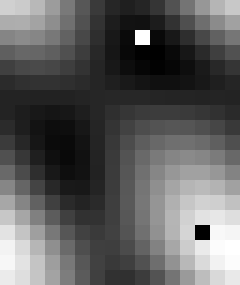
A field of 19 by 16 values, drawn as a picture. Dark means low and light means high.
The ninth with the highest average is the bottom right. Values change most from cell to cell in the bottom right. Two lone cells stand out: one far higher and one far lower than their neighbours.
